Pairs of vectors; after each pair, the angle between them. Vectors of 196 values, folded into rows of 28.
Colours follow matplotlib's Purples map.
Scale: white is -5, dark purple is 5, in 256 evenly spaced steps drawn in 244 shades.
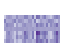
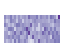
orthogonal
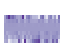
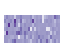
orthogonal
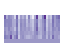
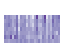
nearly parallel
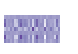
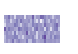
partly opposed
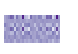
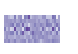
nearly opposite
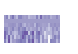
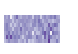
partly opposed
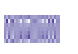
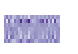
nearly opposite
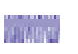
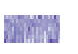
nearly parallel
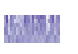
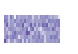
orthogonal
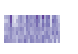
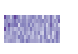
partly opposed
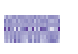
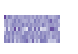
nearly opposite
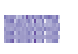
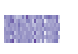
nearly parallel
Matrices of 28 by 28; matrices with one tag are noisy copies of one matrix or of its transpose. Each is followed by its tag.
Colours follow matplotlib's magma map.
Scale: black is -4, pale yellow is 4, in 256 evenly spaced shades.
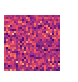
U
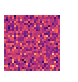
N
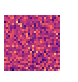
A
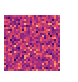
N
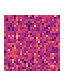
N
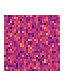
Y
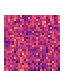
U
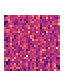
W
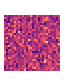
Y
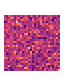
A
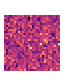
Y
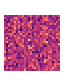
Y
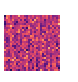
W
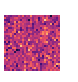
Y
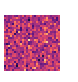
Y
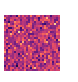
Y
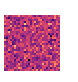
N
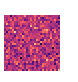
A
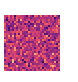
N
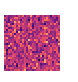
Y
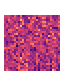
U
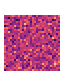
N
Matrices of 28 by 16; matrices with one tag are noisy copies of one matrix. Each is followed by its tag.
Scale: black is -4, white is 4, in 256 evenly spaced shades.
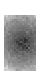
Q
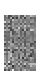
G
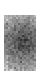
Q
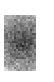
Q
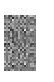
G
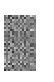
G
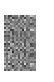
G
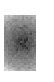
Q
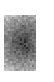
Q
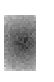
Q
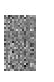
G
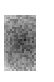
Q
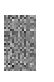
G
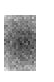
Q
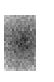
Q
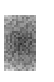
Q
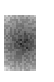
Q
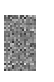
G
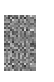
G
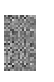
G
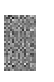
G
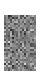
G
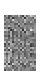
G
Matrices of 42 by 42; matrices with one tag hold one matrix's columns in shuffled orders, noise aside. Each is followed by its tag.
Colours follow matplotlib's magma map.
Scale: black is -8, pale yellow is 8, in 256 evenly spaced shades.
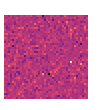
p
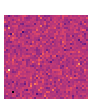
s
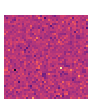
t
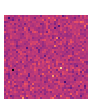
t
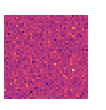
s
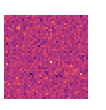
p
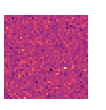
t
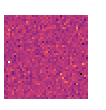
p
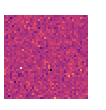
t
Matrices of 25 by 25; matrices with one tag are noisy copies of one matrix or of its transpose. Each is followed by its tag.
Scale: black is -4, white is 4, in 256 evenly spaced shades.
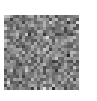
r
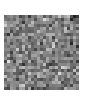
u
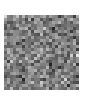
r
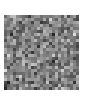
u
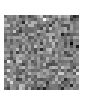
u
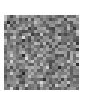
r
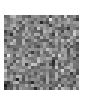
u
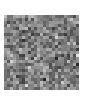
r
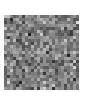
r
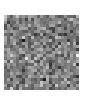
r
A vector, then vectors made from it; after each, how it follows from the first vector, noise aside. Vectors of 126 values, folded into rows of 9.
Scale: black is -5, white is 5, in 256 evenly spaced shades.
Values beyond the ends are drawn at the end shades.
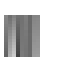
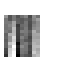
scaled up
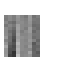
negated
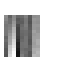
scaled up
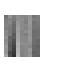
negated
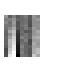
scaled up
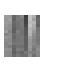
reversed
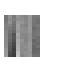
negated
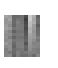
reversed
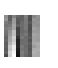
scaled up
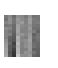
negated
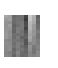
reversed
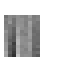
negated
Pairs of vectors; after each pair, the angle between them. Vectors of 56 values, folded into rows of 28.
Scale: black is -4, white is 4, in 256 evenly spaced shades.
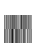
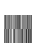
nearly opposite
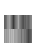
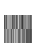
partly aligned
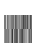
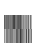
orthogonal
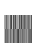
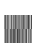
partly aligned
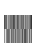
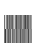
partly opposed
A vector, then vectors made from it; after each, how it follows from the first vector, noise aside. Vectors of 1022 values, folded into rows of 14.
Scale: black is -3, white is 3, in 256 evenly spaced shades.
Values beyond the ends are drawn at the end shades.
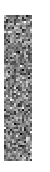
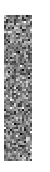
copied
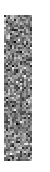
reversed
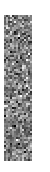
wrapped around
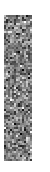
copied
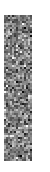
wrapped around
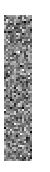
negated
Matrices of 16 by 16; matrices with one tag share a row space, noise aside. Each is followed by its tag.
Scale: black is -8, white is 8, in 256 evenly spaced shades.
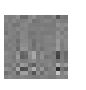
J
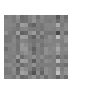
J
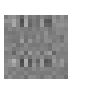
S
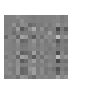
J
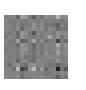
J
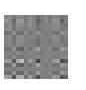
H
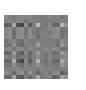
H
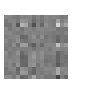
J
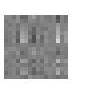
J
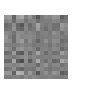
H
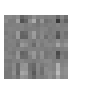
J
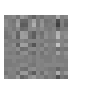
J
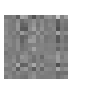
J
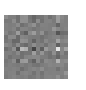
J
